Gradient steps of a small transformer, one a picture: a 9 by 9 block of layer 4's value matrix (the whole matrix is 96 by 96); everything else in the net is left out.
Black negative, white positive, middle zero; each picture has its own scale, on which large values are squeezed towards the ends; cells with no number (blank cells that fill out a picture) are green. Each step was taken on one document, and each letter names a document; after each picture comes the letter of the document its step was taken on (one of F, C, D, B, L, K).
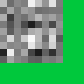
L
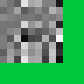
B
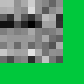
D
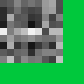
D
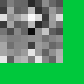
D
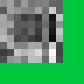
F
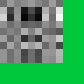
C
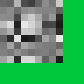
B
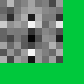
D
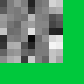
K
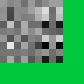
D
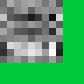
F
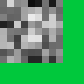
L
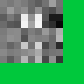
B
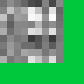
L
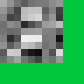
L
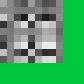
C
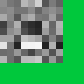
L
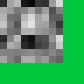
K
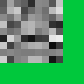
K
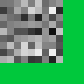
F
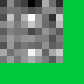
D
